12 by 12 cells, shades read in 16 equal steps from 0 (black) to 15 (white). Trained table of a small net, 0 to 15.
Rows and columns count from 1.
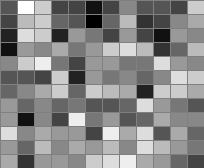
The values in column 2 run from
1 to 15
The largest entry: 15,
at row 1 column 2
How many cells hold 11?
8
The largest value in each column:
13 15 14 12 14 12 14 14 13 13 13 12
